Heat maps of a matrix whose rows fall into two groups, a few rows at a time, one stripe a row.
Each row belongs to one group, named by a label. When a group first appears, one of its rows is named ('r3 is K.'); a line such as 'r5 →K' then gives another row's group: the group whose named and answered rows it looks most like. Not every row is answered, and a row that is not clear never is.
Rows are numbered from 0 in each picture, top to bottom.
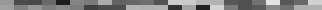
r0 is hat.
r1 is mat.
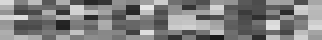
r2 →hat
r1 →hat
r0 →mat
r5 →hat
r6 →hat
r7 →mat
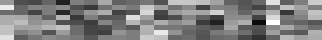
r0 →hat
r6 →mat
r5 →mat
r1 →mat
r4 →mat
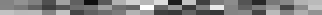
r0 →mat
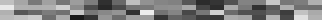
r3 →mat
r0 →mat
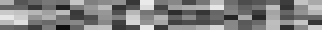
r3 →mat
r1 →hat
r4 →mat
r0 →hat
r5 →hat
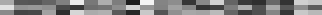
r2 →hat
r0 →hat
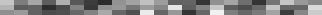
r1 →hat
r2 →hat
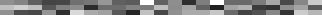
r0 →hat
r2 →hat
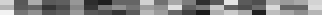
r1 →hat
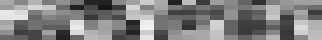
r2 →mat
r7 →hat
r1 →mat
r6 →hat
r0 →mat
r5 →hat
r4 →hat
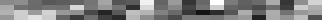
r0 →hat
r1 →hat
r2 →mat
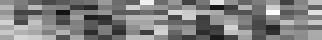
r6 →mat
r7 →mat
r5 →mat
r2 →hat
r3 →mat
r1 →mat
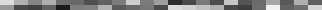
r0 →mat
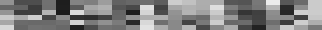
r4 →hat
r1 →hat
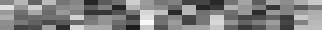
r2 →mat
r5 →hat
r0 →mat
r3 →hat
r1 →mat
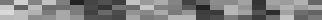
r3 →mat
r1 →mat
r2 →mat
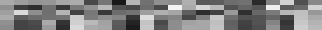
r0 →mat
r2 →mat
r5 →hat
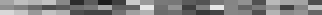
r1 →hat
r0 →mat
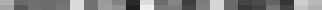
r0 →hat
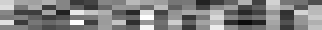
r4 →hat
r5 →hat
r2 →hat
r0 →mat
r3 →hat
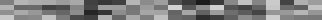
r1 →hat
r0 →mat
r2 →mat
